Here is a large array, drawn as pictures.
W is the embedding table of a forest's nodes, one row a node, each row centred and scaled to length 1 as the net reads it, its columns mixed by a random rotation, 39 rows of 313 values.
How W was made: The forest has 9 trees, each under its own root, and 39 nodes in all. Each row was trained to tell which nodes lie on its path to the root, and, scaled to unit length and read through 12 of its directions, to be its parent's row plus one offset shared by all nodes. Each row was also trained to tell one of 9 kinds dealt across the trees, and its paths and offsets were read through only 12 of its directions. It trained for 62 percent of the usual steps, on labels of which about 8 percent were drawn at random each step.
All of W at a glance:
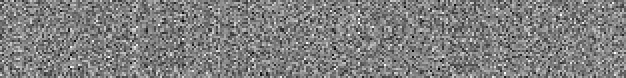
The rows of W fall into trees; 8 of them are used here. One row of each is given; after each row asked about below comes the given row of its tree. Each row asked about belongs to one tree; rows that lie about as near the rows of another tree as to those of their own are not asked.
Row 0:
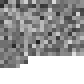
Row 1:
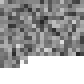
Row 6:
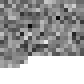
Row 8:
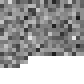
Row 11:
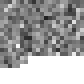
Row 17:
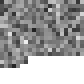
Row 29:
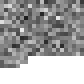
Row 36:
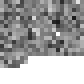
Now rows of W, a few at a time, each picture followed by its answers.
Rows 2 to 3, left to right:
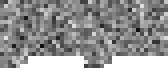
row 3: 17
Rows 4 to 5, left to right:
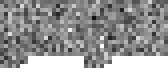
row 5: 29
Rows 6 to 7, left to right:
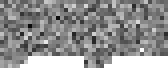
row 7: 1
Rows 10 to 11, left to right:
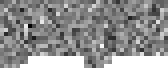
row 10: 6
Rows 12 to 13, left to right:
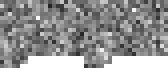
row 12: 1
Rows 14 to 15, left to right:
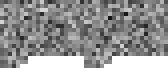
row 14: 36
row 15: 36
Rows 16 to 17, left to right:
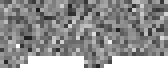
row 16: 11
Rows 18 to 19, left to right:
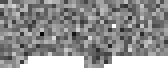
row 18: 11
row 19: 17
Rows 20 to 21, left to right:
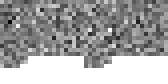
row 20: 8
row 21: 29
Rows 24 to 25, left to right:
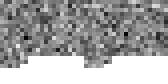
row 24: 29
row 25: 11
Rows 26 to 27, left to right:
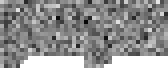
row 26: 8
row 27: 6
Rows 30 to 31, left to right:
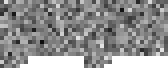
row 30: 17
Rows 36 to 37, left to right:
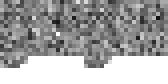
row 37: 8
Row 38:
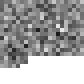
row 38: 17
